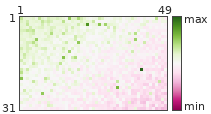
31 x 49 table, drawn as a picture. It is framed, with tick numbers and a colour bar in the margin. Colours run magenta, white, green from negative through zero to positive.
There is an overall slope up to the top left. The grain is fine, like static. No regular stripes run through it. The ninth with the lowest average is the bottom right. The halves do not mirror each other. On average the colour sits 50% of the way up the scale. No row or column stands out.
